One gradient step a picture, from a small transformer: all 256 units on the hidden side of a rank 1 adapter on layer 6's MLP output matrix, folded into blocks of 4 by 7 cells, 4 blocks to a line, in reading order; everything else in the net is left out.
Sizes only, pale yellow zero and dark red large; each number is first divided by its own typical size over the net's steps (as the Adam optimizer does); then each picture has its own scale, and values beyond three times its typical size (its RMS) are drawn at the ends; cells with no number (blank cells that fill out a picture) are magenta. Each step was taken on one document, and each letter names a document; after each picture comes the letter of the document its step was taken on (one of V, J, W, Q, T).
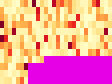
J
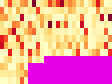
J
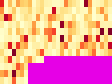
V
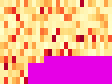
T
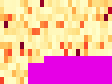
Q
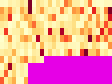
V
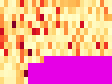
J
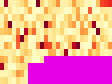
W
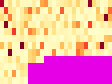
Q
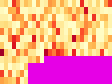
T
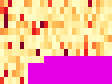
Q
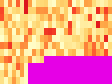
V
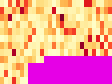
V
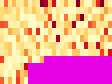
J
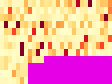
Q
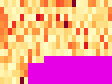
J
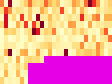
Q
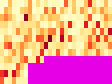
V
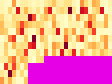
T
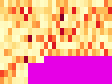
V
